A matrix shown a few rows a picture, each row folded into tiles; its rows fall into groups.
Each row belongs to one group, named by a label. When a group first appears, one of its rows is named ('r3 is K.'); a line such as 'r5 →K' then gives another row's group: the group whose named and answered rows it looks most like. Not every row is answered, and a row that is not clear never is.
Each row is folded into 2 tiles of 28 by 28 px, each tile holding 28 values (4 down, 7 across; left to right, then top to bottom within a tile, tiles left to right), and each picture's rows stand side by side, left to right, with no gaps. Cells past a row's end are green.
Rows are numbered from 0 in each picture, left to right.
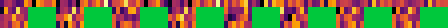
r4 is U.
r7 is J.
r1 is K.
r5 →U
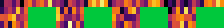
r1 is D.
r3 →K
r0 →K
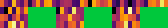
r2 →K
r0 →D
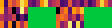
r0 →U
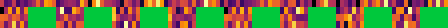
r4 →D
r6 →K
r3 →J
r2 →D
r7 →D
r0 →D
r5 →J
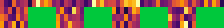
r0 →D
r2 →U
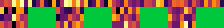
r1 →U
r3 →J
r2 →D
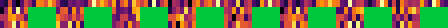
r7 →U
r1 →D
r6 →D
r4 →D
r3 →K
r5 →K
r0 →K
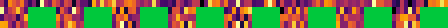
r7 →K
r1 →J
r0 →U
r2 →U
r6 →J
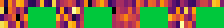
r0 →U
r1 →J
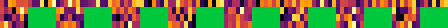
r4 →K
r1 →U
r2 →U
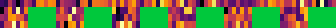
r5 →U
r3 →J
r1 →K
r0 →K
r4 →D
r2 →U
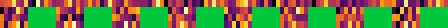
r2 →D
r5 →J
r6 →D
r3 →J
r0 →J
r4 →U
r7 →D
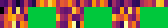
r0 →K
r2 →D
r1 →J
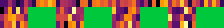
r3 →J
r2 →U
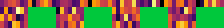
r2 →U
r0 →J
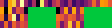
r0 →U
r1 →D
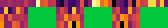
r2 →K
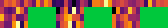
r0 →J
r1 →K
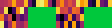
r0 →J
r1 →U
